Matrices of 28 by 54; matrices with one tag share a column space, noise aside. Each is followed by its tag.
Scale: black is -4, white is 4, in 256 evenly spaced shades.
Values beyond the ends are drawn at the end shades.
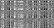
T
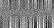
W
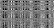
T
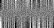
W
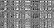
T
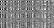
T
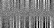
W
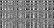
T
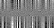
W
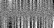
W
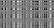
T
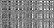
T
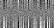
W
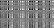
T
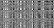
T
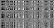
T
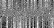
W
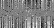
W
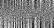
W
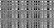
T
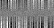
W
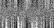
W
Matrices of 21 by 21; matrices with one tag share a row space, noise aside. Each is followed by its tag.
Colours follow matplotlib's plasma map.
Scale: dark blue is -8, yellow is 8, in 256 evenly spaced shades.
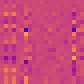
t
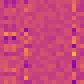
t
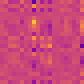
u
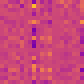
u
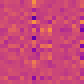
u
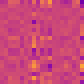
u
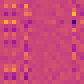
t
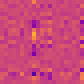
u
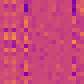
t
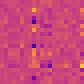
u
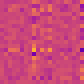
u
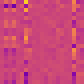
t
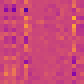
t
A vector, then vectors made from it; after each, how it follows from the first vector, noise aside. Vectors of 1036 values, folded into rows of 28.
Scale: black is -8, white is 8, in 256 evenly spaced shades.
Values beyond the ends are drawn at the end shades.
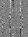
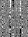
scaled up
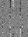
negated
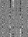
negated
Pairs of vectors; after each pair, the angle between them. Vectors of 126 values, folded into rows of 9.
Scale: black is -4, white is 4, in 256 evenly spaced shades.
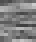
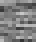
nearly opposite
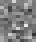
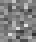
nearly parallel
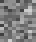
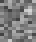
nearly parallel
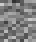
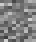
nearly parallel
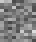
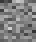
nearly opposite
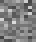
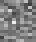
nearly parallel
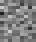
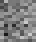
partly opposed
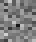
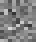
partly opposed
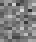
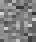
partly opposed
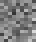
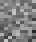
nearly opposite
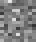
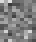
partly aligned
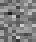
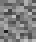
partly aligned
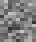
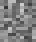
partly opposed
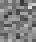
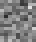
nearly parallel
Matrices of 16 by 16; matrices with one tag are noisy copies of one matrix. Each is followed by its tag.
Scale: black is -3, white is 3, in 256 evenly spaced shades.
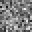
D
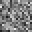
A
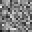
A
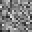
A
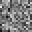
A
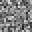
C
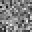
D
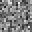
C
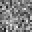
D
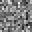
C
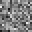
A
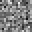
C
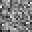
A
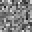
C
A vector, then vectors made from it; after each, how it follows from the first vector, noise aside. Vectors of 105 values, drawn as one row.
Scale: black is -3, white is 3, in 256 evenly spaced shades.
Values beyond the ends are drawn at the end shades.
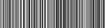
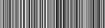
copied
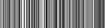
sign-scrambled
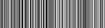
negated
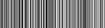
negated
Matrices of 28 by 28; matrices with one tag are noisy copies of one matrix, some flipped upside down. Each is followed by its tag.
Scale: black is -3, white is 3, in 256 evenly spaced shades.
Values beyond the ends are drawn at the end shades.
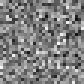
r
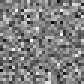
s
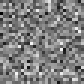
s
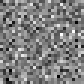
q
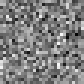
r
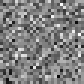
q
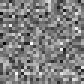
s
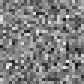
r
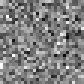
r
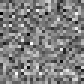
s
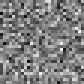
s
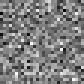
s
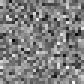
r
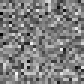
s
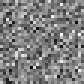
q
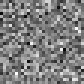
s
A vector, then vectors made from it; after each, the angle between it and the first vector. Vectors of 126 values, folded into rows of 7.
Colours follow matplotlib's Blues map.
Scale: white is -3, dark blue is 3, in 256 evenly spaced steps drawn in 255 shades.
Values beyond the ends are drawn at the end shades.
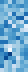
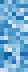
nearly parallel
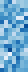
nearly opposite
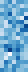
nearly opposite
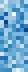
orthogonal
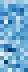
partly opposed
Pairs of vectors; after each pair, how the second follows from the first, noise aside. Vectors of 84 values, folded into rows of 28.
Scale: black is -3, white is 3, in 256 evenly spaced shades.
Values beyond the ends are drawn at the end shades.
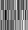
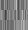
shrunk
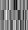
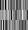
shuffled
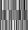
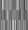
shrunk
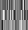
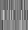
shrunk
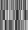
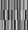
sign-scrambled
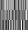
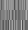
shrunk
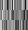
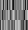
sign-scrambled
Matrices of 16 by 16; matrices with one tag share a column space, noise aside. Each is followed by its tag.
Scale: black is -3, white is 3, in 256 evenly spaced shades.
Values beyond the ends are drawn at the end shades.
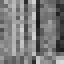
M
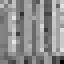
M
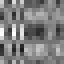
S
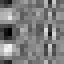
S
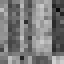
M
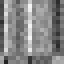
M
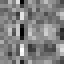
S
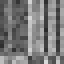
M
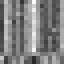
M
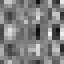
S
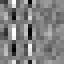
S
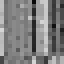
M
